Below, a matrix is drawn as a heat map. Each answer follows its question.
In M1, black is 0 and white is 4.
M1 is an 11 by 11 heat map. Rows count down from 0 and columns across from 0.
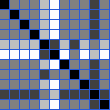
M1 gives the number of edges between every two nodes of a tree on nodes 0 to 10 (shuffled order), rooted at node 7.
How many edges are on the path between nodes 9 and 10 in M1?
1
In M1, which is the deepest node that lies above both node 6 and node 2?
9
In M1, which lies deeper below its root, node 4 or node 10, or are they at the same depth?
node 10
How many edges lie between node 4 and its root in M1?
1
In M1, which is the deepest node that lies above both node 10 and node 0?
9
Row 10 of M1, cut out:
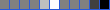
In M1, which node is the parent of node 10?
9
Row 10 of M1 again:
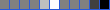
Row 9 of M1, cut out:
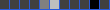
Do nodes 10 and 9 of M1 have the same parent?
no
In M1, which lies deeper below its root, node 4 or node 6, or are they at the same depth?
node 6
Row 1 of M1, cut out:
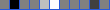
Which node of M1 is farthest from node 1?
5
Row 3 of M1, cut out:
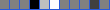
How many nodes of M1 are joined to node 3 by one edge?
1
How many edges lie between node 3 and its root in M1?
2
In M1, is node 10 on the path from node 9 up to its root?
no
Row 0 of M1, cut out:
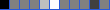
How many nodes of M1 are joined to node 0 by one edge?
1
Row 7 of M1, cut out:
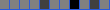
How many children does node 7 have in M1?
2
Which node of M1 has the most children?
9
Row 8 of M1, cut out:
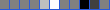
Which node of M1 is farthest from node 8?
5
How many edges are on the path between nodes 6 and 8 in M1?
2
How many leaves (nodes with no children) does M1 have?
8
